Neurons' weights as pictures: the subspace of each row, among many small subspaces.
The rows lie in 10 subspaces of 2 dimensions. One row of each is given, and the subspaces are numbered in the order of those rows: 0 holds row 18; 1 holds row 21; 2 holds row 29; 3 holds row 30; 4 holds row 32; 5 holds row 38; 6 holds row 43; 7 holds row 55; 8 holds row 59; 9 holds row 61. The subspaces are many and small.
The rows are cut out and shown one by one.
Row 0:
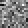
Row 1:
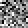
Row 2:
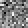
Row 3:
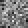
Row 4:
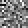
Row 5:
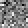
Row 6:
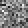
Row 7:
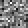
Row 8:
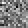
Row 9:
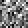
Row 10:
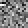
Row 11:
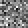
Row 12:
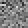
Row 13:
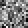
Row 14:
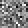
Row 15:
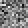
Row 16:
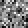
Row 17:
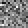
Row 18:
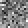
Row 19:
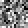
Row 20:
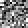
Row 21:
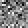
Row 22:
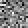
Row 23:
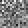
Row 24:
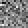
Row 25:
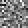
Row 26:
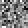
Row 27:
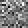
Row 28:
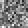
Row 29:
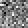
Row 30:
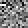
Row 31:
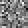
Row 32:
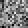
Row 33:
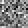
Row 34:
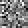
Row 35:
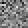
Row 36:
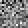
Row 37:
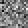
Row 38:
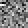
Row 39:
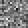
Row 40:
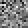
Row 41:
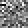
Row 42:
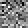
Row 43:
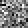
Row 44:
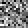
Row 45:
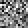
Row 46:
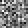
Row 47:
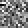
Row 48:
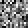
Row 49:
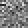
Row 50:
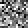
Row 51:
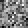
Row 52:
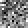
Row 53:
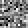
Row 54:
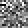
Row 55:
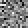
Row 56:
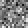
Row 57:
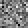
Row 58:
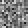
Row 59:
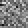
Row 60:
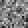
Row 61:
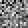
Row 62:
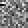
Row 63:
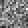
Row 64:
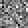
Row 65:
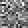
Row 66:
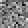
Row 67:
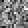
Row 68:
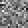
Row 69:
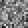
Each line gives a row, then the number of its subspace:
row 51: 4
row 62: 5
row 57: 4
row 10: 5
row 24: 8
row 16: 9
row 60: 9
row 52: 0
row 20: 2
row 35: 3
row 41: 3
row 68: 0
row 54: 3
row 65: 1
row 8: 8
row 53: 2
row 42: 1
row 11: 2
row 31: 1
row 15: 6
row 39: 2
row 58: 6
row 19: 7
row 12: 3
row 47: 5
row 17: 8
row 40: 3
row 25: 7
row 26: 7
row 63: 5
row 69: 6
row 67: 7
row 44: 8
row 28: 4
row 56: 9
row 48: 9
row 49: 3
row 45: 5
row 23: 9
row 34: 1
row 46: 6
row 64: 4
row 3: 0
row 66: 4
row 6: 6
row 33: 0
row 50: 0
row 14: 4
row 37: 0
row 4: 7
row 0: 5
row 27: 1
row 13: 6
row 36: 9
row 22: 7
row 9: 1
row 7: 2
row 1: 8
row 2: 2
